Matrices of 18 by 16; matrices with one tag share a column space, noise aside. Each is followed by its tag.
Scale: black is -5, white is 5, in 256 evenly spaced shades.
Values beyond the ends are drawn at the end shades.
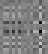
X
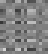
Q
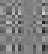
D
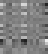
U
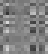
D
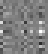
X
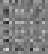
Q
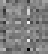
Q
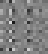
Q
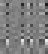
U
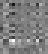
U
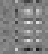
Q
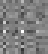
X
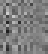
D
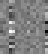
X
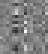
D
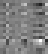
U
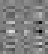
X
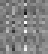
D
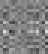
X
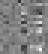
D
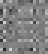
Q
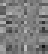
D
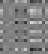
Q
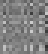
D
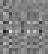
X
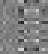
Q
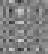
Q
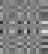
X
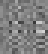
X
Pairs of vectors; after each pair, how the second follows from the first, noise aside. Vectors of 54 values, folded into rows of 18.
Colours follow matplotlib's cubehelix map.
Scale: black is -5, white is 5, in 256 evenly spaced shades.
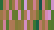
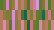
wrapped around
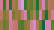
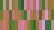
negated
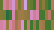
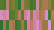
wrapped around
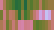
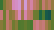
negated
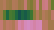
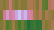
negated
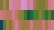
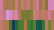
wrapped around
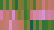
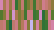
sign-scrambled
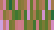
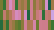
negated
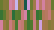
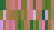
wrapped around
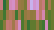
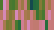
negated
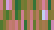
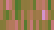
shrunk
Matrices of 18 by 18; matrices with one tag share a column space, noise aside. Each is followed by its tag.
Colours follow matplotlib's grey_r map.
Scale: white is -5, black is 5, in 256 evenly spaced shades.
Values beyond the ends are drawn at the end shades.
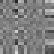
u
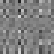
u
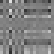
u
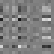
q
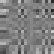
u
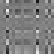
u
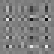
q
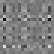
q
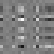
q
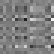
q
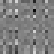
u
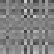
u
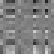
u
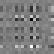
q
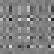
q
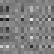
q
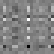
q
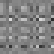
q
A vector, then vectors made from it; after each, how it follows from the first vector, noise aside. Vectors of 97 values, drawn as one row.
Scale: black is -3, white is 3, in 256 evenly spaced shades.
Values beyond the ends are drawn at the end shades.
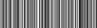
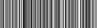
wrapped around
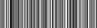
wrapped around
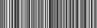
wrapped around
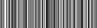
wrapped around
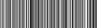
wrapped around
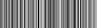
sign-scrambled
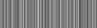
shrunk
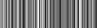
sign-scrambled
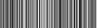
sign-scrambled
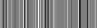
partly zeroed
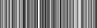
sign-scrambled
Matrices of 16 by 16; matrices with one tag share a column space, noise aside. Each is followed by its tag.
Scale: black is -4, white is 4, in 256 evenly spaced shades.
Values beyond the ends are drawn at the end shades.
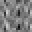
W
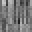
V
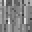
V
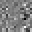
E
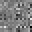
E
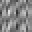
W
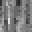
V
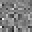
E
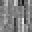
V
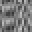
W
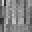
V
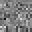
E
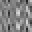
W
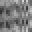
W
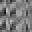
W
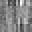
V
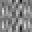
W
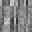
V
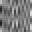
W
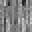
V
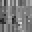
V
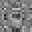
E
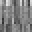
V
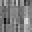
V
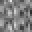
W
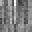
V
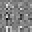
E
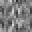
W
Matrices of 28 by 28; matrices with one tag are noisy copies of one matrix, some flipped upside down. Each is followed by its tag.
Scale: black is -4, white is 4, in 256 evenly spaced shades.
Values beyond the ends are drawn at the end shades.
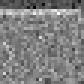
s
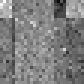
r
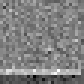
s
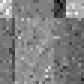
r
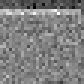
s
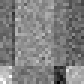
r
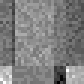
r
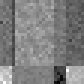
r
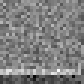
s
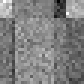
r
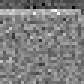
s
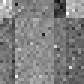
r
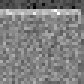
s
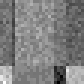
r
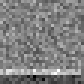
s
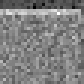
s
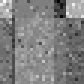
r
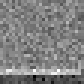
s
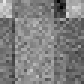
r
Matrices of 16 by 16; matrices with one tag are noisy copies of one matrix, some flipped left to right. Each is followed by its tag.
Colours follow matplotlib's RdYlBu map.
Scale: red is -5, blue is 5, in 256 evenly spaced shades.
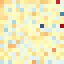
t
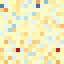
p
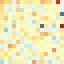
t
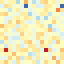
p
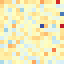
t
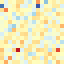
p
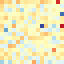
t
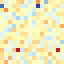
p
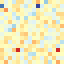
p
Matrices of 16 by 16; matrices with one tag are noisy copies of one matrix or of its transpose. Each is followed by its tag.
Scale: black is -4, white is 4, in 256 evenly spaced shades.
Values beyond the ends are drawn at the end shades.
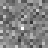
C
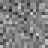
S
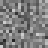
S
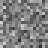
C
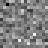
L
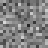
S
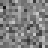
L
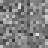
S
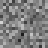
C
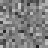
S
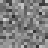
S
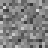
C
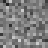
L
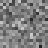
C
